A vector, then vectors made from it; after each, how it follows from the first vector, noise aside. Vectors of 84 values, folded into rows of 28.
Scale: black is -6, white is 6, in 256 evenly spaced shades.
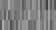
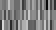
scaled up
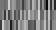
scaled up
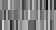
scaled up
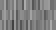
wrapped around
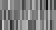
scaled up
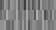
wrapped around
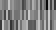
scaled up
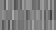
wrapped around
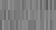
shrunk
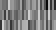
scaled up
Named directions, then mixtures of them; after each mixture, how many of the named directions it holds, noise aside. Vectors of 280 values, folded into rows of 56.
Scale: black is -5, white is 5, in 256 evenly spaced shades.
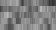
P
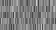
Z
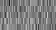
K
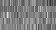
three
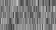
two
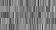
one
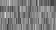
three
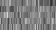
two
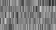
three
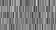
one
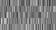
three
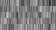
three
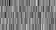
two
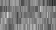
two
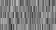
two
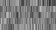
three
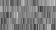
two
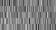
one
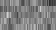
two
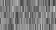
two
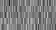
one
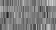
three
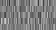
two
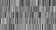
three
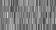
two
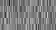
one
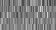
two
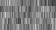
three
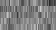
two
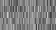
two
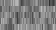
two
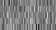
two
